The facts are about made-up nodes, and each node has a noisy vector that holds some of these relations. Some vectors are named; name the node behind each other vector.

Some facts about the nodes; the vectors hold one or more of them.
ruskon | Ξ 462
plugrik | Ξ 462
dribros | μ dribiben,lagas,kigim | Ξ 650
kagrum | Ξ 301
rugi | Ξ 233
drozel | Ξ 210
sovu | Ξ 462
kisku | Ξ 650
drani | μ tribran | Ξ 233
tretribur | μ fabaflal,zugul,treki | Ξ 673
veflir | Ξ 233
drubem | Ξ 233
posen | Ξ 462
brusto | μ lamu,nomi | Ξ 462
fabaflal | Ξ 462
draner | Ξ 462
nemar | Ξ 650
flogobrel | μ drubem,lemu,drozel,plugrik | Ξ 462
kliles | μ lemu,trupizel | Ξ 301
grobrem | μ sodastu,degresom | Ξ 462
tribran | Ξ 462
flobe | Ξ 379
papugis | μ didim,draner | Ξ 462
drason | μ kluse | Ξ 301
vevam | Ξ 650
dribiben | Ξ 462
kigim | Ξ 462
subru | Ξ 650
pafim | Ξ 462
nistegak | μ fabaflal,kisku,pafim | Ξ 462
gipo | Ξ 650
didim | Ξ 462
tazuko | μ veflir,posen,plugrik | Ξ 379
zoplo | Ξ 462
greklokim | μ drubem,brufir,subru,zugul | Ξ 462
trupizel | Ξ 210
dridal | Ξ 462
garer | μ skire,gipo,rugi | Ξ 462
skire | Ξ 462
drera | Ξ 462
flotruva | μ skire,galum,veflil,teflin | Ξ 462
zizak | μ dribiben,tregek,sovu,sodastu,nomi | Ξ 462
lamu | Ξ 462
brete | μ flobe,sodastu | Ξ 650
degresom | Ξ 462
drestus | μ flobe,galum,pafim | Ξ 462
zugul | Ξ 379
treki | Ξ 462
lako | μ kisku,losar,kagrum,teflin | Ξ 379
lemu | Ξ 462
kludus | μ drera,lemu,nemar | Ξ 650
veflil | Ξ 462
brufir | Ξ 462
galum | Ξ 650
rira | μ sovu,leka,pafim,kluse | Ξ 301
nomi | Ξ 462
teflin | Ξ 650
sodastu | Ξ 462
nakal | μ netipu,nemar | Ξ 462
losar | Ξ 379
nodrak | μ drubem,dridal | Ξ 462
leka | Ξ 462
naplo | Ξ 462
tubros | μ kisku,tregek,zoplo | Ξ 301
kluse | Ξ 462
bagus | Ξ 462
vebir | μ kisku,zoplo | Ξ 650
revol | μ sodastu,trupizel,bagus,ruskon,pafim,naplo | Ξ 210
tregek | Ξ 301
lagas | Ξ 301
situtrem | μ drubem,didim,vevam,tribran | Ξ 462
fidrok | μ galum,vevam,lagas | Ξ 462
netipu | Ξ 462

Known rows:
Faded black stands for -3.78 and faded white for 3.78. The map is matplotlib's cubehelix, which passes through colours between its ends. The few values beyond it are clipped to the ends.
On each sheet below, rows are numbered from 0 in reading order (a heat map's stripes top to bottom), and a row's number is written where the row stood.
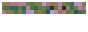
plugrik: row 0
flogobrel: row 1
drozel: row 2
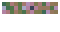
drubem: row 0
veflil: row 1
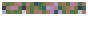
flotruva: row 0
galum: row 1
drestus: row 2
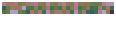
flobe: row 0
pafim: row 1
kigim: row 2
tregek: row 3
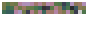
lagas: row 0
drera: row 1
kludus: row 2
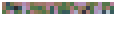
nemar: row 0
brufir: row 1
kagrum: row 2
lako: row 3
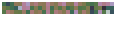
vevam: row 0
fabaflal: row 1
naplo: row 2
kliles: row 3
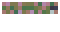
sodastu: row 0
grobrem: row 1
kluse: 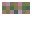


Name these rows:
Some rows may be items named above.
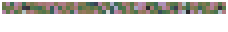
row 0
brusto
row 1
dridal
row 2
zoplo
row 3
brete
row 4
drubem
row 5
drozel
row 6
tazuko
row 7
fidrok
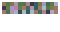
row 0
lako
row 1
drani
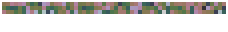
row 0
posen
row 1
tretribur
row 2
lamu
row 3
zugul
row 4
teflin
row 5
brete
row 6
brufir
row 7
revol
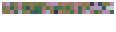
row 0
lamu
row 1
tregek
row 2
treki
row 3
rugi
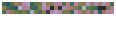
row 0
subru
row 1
papugis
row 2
skire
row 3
netipu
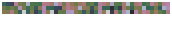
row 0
dribros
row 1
tubros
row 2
losar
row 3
drason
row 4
tazuko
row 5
veflir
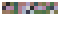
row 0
gipo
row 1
garer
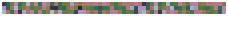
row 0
drani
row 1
brusto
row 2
nodrak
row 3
lemu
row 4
draner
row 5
drani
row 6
veflir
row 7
dridal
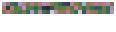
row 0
trupizel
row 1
nakal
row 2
vebir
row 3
posen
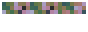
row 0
papugis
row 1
papugis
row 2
kisku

